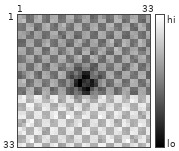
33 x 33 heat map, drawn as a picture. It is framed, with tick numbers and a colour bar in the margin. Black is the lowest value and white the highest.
A horizontal seam about 60% of the way down splits the table, and the bottom part is higher. The ninth with the lowest average is the centre. A single dip lies in the centre.
